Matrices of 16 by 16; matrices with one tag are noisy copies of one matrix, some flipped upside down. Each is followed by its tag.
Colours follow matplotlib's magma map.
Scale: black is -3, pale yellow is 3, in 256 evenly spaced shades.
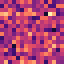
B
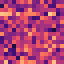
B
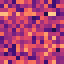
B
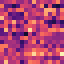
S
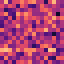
B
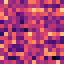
S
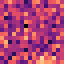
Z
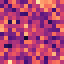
Z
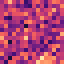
Z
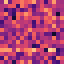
B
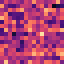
S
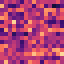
S
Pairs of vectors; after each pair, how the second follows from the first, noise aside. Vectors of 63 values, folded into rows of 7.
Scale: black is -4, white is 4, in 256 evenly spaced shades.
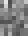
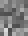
wrapped around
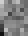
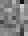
wrapped around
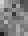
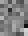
wrapped around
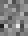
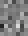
copied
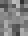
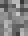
copied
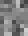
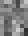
negated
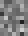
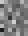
wrapped around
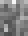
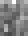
copied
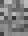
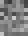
negated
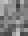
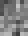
negated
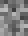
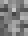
negated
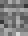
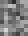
wrapped around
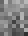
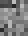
wrapped around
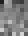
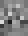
wrapped around
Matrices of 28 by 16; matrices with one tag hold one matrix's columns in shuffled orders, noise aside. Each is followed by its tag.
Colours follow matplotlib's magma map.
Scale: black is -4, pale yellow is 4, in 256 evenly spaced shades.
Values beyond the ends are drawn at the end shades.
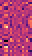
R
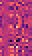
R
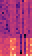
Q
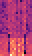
Q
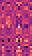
R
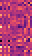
R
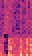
Q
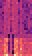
Q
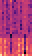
Q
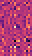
R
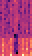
Q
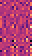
R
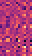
R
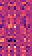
R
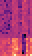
Q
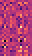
R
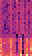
Q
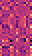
R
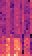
Q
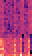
Q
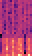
Q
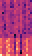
Q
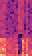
Q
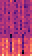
Q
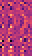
R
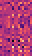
R
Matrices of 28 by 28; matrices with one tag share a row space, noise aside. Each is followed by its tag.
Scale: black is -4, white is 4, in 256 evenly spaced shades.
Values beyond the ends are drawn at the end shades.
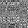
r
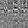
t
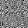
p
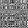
r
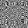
p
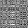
r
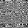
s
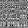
r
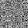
s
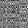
r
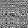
r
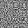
t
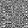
s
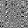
p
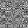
s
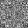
s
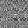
t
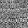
r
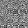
t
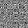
t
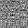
r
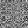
s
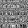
r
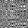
r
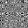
p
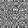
t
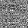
r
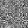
s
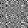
p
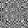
p
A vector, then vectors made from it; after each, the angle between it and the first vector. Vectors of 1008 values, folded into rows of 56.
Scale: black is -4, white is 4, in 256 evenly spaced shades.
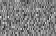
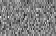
nearly parallel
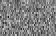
nearly opposite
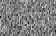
partly opposed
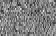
orthogonal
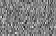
partly aligned
